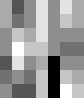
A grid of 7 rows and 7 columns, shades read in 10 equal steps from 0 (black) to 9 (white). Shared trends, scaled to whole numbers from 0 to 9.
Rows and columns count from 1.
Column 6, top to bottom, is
8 7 5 4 5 7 9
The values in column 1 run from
3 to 6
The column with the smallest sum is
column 5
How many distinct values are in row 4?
4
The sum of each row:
41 41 41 41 32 33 34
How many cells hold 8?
5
